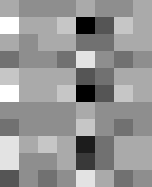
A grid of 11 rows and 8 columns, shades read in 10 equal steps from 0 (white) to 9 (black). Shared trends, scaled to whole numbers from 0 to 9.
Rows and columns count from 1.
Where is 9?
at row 2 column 5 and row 6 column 5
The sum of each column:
30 40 39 37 54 51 39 37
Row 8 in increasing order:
2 4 4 4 4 4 5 5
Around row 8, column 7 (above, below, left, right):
4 3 4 4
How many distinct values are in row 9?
5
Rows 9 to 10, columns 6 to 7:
5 3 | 5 3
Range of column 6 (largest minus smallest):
3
